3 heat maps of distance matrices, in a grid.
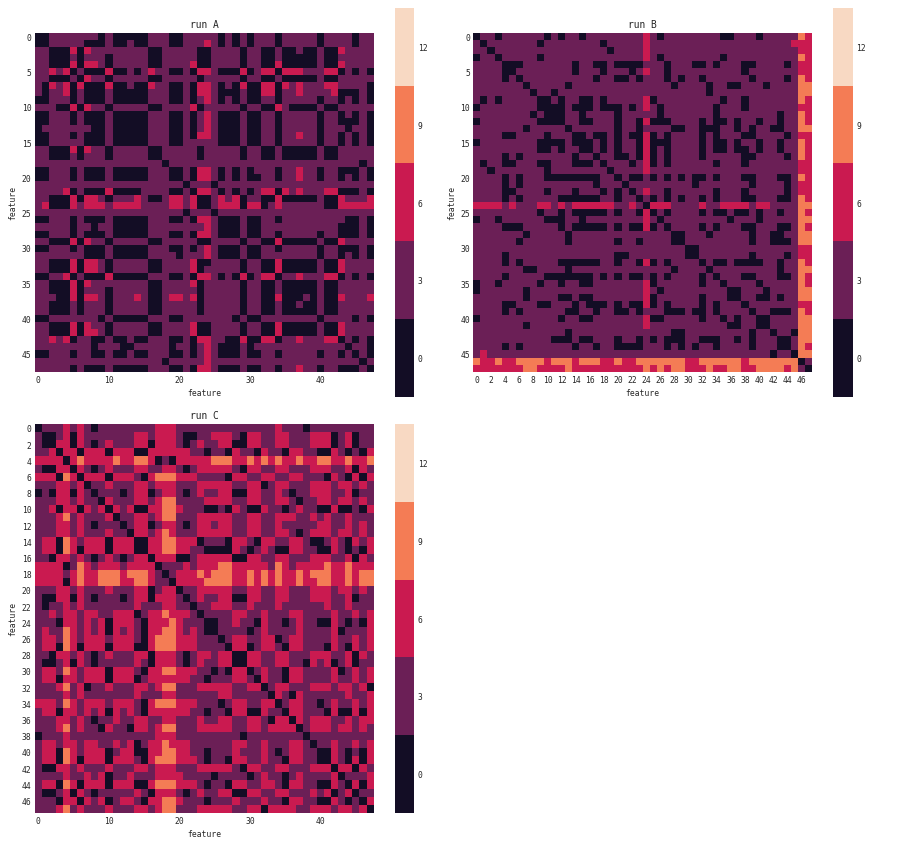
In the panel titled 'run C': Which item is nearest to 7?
32
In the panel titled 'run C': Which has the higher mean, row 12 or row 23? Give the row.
23
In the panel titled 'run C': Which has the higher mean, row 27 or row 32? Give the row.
32
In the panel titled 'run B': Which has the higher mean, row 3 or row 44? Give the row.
3
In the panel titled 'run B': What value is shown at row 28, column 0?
3
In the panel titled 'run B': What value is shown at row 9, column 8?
3
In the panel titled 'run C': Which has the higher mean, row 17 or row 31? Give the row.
17
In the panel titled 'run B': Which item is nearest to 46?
47
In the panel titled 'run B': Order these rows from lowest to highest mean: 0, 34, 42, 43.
34, 43, 0, 42
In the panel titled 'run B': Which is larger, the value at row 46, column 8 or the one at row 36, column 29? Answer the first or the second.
the first
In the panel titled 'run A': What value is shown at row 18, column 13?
3
